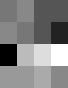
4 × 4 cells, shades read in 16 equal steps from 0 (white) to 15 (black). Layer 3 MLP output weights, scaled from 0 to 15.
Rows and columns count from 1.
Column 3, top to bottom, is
10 10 2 5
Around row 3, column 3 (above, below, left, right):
10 5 4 0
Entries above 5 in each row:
4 4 1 3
